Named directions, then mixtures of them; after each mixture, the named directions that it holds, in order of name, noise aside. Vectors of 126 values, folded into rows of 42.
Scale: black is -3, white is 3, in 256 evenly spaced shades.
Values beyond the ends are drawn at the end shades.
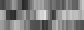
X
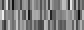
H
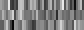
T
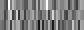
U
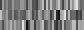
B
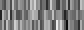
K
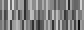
K, U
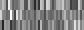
K, T, U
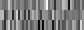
H, U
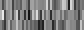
H, U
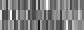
K, U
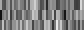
B, K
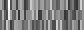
K, T, U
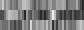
X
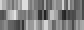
B, X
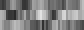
X
